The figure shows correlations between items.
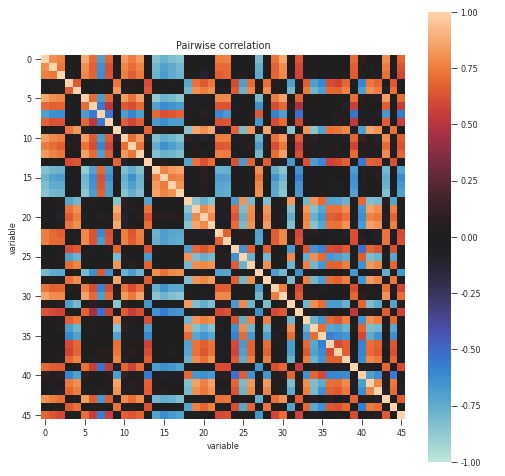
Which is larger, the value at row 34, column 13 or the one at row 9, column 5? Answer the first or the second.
the second
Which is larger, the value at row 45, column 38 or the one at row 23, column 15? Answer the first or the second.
the first
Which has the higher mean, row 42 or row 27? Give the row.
42
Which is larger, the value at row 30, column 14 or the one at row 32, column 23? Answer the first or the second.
the second
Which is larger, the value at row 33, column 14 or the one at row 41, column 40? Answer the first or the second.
the first
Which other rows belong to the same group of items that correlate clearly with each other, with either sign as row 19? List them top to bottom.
3, 4, 9, 13, 18, 20, 21, 24, 25, 26, 28, 31, 33, 34, 35, 36, 37, 38, 40, 41, 42, 44
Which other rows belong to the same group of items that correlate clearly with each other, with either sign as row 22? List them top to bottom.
0, 1, 2, 5, 6, 7, 8, 10, 11, 12, 14, 15, 16, 17, 23, 27, 29, 30, 32, 39, 43, 45
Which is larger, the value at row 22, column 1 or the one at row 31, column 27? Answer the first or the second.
the first
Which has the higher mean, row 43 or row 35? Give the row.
43
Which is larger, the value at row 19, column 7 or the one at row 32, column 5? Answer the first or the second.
the second
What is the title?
Pairwise correlation
